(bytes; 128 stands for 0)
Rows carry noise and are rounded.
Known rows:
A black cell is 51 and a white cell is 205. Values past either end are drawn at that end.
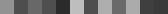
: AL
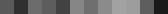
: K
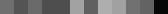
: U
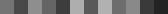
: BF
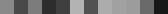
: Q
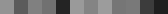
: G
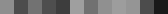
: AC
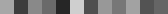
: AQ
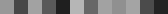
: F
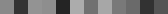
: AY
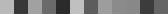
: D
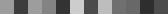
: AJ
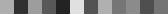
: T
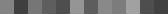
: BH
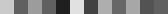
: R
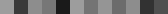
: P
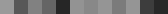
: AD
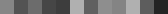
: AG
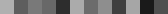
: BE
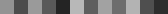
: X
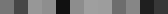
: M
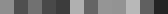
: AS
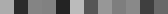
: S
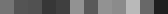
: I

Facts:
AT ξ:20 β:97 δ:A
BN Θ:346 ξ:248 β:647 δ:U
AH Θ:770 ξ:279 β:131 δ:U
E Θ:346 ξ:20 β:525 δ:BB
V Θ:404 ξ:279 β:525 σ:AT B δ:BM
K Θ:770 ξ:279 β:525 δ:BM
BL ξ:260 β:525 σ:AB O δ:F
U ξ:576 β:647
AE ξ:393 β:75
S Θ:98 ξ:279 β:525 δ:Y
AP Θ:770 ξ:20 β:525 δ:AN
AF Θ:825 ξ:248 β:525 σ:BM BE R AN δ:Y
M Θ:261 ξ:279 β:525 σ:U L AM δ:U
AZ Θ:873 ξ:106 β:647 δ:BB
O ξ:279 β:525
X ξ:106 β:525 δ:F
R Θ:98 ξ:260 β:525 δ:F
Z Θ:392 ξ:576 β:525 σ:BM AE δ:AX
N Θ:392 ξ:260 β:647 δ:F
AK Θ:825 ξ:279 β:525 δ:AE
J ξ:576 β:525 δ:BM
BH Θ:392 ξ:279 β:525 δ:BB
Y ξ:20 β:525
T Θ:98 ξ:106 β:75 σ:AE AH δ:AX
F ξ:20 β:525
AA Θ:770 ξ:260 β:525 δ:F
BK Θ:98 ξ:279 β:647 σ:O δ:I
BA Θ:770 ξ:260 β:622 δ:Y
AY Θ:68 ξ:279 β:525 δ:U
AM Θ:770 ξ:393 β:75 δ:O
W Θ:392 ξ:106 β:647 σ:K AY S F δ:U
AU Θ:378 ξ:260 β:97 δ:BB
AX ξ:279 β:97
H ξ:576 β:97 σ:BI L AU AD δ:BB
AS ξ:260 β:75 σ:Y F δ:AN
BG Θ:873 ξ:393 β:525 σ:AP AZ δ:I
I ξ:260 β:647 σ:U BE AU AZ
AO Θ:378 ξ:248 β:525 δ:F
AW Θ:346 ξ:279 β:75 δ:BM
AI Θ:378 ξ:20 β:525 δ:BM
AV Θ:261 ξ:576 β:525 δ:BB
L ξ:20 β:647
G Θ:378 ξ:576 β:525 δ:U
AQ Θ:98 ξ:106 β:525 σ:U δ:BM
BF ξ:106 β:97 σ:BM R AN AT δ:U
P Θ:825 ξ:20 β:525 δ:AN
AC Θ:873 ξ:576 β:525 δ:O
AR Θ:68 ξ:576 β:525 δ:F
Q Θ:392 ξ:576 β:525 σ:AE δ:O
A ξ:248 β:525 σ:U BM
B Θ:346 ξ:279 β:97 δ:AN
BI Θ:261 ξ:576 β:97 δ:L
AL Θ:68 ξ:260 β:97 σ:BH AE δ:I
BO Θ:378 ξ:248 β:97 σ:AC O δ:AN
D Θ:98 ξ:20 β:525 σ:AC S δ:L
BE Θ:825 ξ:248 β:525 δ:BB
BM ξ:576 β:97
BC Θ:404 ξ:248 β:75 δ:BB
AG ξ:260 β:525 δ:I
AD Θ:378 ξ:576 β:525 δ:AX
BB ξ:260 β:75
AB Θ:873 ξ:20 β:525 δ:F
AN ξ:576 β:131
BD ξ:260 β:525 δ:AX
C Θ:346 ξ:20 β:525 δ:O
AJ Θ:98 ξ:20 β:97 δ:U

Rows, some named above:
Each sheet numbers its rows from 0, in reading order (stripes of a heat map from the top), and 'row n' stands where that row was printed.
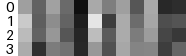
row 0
AO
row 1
R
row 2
AR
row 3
BK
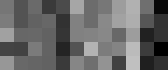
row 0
BA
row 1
BG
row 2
AV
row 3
V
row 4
AU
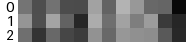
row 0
U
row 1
AB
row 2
L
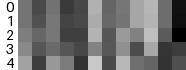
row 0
BA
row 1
BA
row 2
AA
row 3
AZ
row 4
AJ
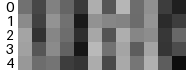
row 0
BF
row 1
AI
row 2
BK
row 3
AF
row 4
N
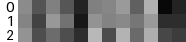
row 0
BO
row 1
AI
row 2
AL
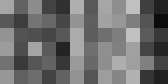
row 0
BL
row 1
AH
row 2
BB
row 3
AB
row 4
AE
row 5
H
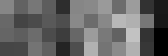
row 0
BI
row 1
AM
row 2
BC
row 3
V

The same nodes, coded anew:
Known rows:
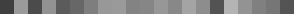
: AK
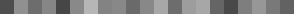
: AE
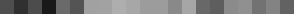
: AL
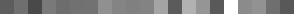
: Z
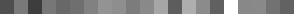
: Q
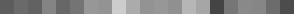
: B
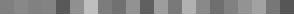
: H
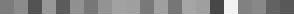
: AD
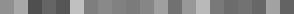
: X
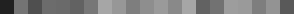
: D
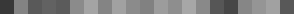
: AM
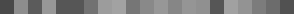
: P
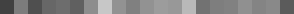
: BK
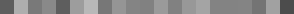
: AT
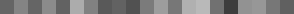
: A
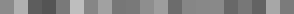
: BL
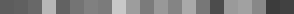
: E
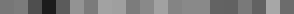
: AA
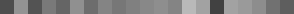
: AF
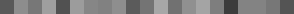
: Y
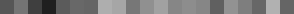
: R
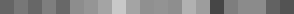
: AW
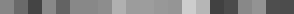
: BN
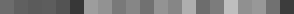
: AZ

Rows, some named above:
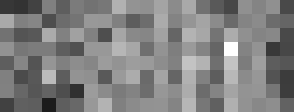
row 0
AY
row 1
I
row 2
M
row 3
AU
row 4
BO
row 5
AV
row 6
AZ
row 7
T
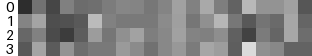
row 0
BG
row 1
X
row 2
AA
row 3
V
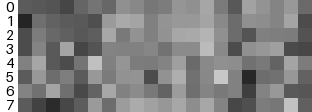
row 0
AQ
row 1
AJ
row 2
AH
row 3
BE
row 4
BL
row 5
F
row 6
BB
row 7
AR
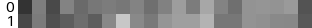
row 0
BG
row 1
BK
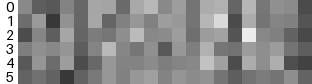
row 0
BI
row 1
AO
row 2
AI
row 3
H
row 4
BC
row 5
BA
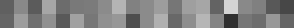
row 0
AI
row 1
F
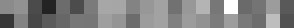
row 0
N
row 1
AB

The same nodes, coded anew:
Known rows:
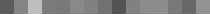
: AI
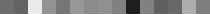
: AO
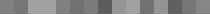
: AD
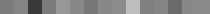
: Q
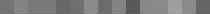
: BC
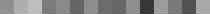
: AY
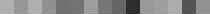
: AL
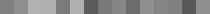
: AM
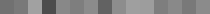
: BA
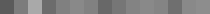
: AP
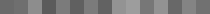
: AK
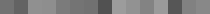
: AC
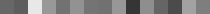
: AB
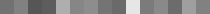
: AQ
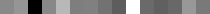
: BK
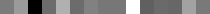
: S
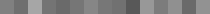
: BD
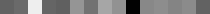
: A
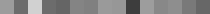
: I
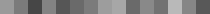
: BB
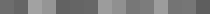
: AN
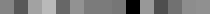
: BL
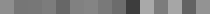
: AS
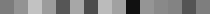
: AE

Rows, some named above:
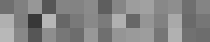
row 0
BA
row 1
H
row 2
AU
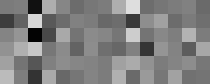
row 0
AV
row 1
AF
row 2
T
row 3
AY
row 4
BI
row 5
H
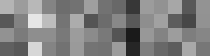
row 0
AL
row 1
BG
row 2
BO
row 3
AB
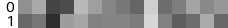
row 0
AJ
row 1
R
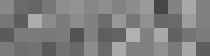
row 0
N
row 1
AA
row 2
V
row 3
AZ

